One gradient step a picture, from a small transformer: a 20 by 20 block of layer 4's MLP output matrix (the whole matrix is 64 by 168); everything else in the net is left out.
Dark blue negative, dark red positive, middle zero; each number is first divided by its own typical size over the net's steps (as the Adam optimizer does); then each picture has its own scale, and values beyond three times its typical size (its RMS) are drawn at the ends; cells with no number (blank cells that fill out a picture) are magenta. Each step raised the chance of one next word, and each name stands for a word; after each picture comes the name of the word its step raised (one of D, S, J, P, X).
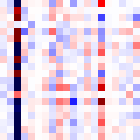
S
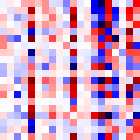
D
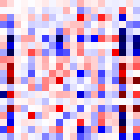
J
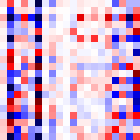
D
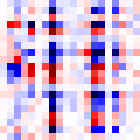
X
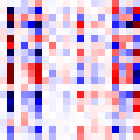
X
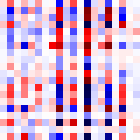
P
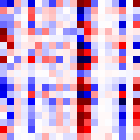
S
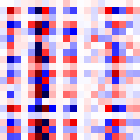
P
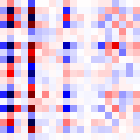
X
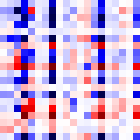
D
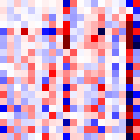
P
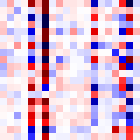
S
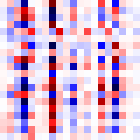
S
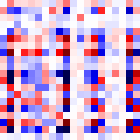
J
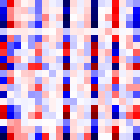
D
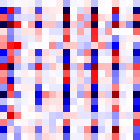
X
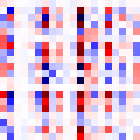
X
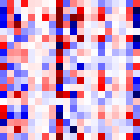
D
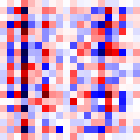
X
